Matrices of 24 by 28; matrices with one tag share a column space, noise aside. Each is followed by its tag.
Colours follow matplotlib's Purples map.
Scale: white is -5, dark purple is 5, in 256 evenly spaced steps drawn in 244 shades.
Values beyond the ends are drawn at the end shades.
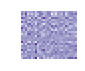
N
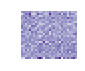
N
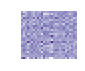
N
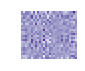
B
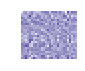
B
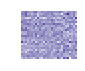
N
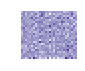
N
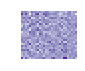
N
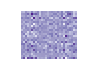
N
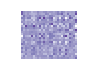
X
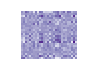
B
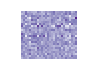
X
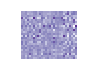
X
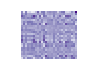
B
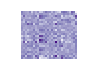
B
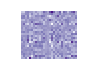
B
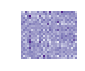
B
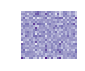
N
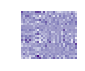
B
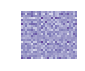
N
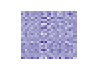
N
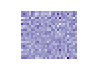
N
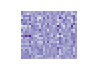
X
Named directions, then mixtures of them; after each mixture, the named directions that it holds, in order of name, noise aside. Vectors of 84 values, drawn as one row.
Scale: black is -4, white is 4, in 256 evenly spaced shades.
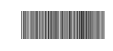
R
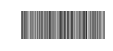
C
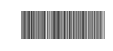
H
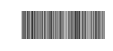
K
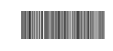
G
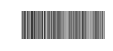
H, K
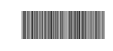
K, R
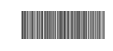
C, G, K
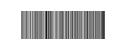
H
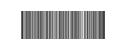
H, R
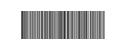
C, G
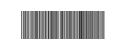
R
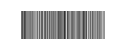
C, G, H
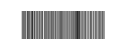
G, K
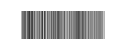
G, H, K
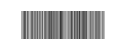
C, K, R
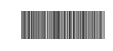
H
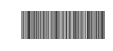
C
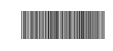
R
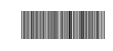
G, H, R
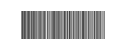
H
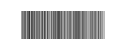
G, H, K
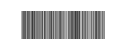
K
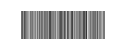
C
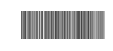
G, R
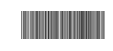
R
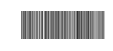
G, R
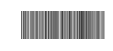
R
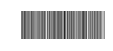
C, H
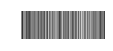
R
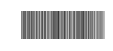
G, H, R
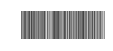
H
